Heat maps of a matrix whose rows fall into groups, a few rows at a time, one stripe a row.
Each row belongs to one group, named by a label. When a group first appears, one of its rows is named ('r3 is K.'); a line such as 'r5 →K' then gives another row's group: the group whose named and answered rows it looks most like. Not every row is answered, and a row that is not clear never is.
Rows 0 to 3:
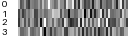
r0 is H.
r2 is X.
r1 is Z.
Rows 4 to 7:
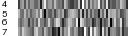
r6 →H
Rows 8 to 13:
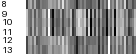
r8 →Z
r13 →Z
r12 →Z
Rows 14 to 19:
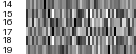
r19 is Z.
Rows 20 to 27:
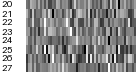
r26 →X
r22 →H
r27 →Z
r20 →H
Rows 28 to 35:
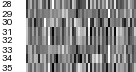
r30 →H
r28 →X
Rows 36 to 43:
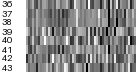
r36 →H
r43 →H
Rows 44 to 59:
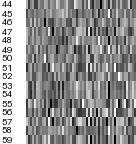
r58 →Z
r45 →Z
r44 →H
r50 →H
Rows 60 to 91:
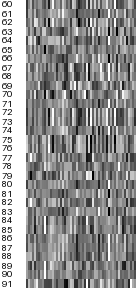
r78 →H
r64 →Z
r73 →X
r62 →X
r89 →H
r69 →H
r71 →Z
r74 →Z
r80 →Z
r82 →Z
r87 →Z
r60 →X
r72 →X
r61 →Z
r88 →Z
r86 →Z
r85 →H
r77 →Z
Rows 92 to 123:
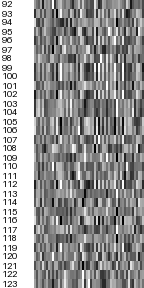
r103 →Z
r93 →X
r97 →H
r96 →X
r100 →X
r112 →X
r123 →H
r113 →Z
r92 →H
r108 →H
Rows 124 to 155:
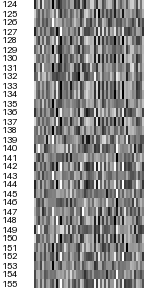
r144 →X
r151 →H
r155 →X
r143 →H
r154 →Z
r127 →X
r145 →Z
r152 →X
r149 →Z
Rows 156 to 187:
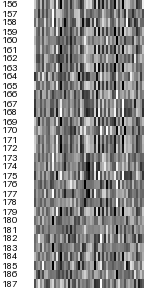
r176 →Z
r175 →X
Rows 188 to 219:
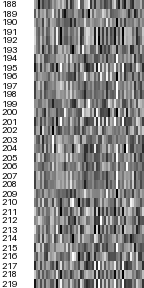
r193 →H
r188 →H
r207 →Z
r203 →H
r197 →Z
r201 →X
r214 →H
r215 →Z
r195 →X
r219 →X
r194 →Z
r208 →Z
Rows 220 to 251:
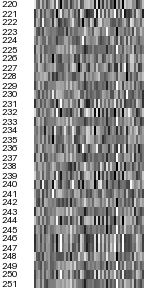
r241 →H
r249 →Z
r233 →Z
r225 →Z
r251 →Z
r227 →H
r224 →H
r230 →H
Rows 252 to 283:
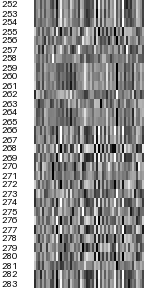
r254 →X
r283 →X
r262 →Z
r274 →X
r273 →Z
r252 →X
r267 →X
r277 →X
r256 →H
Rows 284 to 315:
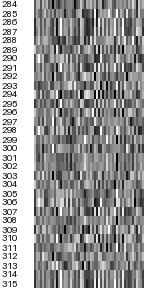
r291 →X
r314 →X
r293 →Z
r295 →X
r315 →X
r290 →Z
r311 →Z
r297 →H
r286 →X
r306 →Z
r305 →Z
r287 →X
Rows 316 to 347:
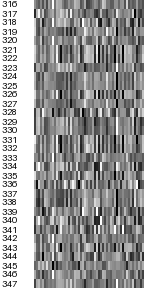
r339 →H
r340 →Z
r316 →H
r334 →Z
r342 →H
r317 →Z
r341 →X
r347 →Z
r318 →H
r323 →Z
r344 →H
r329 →Z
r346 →H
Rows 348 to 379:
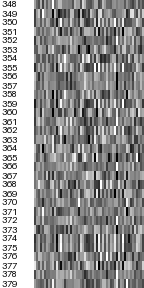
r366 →Z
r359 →X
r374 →X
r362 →X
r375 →X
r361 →Z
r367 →H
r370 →H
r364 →H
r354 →H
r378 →Z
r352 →Z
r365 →H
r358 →H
